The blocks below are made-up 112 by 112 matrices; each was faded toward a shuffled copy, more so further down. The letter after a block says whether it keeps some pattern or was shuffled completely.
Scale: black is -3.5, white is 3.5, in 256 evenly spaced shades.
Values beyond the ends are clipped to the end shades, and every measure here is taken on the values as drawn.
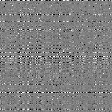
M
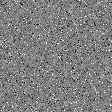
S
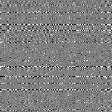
M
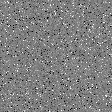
S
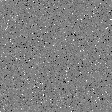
S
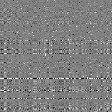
M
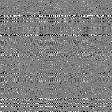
M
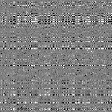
M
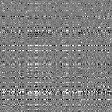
M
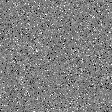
S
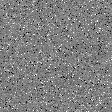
S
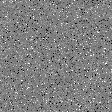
S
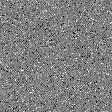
S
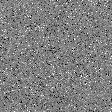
S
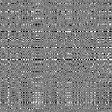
M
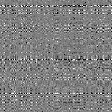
M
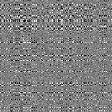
M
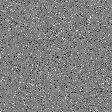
S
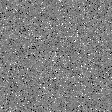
S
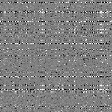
M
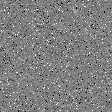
S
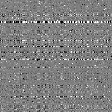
M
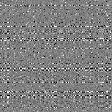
M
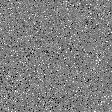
S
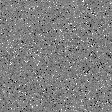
S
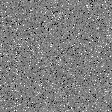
S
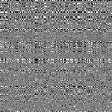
M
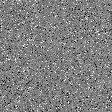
S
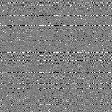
M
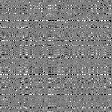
M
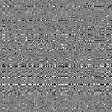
M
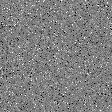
S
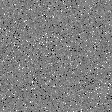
S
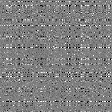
M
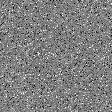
S
